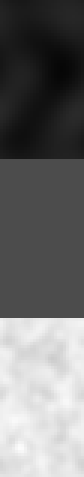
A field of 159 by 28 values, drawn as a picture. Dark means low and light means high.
The table splits into 3 rows of 1 panel. Panel 1,1: very low, smooth, faint in contrast. Panel 2,1: low, flat. Panel 3,1: very high, blotchy, faint in contrast.
